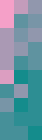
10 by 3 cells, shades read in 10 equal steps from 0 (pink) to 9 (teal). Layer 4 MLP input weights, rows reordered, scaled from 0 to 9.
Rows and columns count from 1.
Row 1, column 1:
0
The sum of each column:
36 61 66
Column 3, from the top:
4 5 4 6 6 8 8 8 8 9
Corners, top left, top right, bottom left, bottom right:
0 4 7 9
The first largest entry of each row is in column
3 2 2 3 2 2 3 2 2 3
